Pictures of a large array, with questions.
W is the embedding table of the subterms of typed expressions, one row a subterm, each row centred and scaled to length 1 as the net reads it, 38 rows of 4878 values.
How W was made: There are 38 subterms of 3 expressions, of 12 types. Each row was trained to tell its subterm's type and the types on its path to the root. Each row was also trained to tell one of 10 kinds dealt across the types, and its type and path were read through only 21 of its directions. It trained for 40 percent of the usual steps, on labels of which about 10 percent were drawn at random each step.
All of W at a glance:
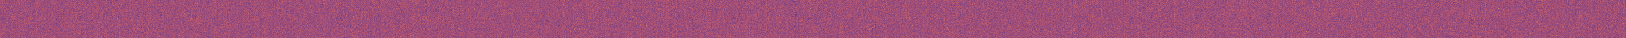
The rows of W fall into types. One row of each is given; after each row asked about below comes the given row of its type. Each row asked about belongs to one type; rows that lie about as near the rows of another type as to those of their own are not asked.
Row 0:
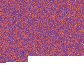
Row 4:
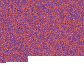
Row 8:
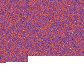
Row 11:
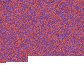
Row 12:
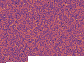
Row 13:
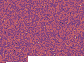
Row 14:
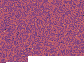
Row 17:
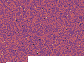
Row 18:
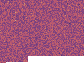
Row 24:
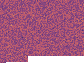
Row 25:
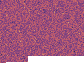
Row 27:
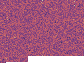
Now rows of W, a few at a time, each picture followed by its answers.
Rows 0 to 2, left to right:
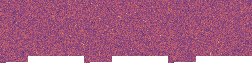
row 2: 0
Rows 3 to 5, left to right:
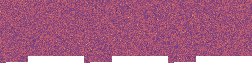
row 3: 8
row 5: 13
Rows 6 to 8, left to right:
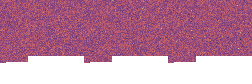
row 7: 27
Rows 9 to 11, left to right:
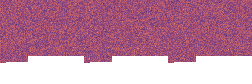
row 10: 13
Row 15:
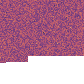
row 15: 12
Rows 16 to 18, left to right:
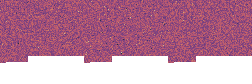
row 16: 14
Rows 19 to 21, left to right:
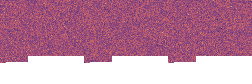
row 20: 24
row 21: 17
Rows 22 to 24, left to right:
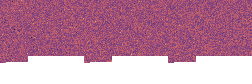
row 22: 25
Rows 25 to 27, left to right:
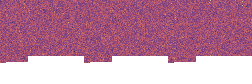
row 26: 12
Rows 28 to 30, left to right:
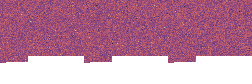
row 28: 24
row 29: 0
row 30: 11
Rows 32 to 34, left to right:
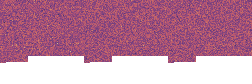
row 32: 12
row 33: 8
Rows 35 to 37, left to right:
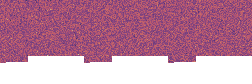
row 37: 8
